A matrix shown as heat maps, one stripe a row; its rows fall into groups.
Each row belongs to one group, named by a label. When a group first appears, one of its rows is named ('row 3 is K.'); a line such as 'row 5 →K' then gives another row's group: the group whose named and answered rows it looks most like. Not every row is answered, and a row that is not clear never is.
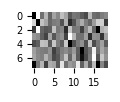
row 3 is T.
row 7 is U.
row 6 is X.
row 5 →X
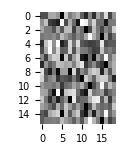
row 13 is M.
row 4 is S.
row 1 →U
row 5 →S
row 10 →X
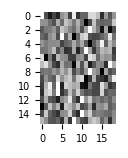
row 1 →M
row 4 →X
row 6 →T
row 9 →M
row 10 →S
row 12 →U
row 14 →U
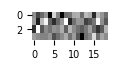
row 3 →X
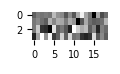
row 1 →M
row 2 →U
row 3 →S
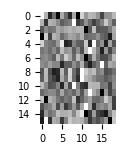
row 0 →U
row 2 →M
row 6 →M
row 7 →X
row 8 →U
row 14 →M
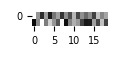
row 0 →U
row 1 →S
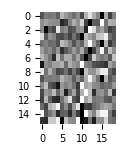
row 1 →X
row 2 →T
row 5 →X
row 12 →U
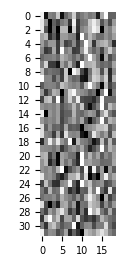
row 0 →T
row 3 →U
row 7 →U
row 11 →T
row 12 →S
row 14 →T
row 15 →X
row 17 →M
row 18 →S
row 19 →X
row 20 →U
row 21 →U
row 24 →U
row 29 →S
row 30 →T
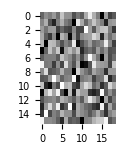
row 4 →T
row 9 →T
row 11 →S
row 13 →S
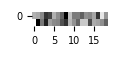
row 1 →T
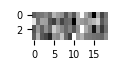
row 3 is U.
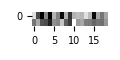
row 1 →U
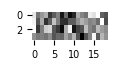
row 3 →X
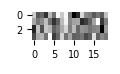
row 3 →S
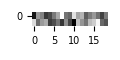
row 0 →U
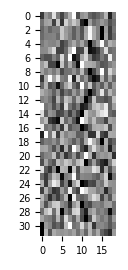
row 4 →X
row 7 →U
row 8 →X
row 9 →S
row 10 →U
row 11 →X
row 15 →U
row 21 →M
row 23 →T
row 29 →M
